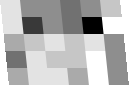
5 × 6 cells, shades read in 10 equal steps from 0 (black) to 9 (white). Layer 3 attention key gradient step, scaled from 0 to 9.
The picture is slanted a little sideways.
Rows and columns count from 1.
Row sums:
34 28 41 40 42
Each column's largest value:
8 8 8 7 9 9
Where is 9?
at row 2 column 6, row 4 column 5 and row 5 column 5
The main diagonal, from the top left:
8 2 8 7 9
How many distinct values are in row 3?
4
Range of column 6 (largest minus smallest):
4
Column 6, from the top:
7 9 5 5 5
